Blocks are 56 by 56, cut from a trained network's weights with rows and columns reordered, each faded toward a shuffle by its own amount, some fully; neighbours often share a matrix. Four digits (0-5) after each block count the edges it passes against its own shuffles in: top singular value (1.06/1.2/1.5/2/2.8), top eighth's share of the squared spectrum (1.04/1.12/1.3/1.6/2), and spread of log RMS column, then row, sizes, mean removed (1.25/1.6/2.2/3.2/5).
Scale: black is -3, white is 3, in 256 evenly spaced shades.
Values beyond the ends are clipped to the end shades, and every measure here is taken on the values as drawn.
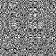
4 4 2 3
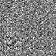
3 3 1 1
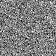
0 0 0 0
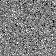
0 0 0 0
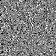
2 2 0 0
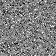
0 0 0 0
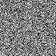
2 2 0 1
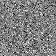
2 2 0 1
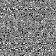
3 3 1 2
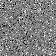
0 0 0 0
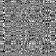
4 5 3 3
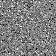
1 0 0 0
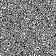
0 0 0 0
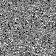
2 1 0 0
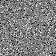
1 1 0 0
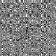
4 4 3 2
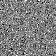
2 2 0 0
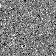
1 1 0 0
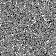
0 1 0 0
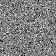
0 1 0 0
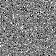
0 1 0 0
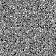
2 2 0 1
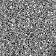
2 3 1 0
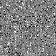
3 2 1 1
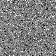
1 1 0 0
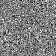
2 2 0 0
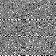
4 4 0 3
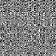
4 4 3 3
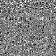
3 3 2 2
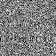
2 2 0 1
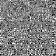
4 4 3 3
